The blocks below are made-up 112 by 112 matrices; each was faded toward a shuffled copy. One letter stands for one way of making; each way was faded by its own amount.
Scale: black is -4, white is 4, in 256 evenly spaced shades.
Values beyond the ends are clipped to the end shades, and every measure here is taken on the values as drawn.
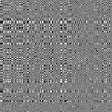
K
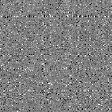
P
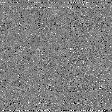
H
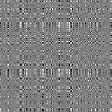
K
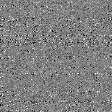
H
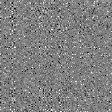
P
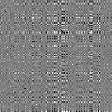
K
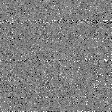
H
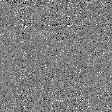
H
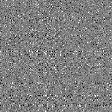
P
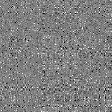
P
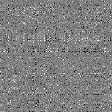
P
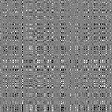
K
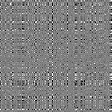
K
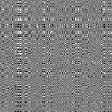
K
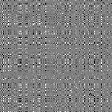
K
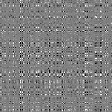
K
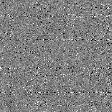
H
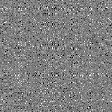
P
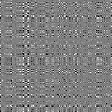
K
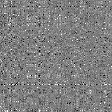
P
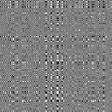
K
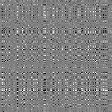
K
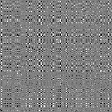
K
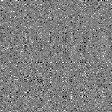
P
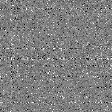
H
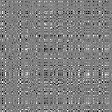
K
